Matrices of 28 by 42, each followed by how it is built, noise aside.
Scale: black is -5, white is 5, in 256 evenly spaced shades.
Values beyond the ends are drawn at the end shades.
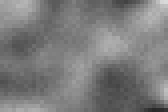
smooth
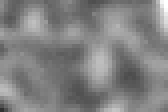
smooth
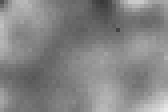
smooth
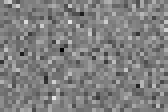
noise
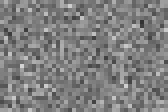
noise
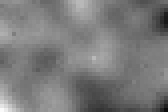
smooth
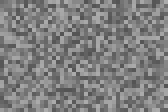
noise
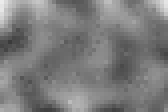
smooth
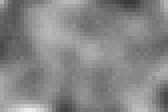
smooth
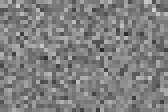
noise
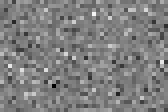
noise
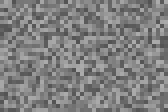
noise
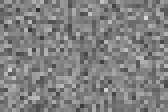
noise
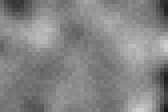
smooth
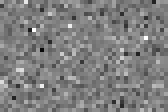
noise
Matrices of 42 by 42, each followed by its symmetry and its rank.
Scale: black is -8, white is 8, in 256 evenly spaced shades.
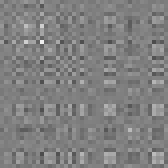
symmetric, rank three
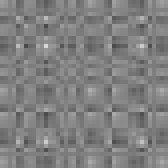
symmetric, rank two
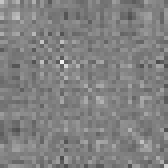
symmetric, rank five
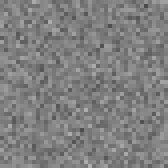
neither, full rank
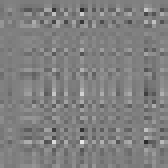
neither, rank two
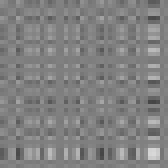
symmetric, rank one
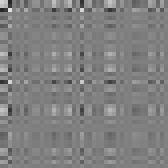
symmetric, rank one
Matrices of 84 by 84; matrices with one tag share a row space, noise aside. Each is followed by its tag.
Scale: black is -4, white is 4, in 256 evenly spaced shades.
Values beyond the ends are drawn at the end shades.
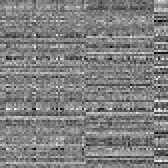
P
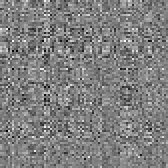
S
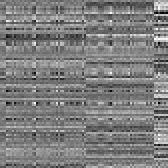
P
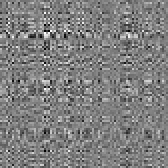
S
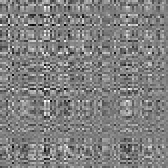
S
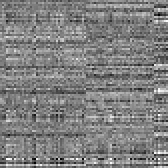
P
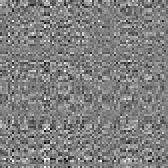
S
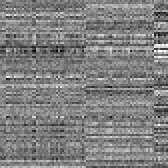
P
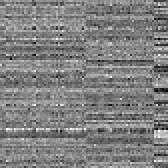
P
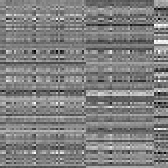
P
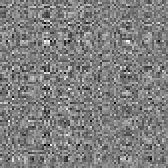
S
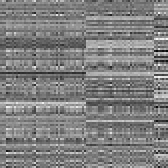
P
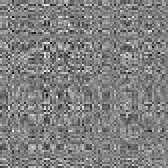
S
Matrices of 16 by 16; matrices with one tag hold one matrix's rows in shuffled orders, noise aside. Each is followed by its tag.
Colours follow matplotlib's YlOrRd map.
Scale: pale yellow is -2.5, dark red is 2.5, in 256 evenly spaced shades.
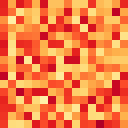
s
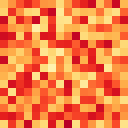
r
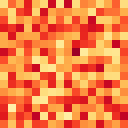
r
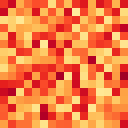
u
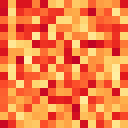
s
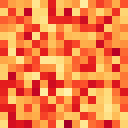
r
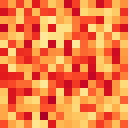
r
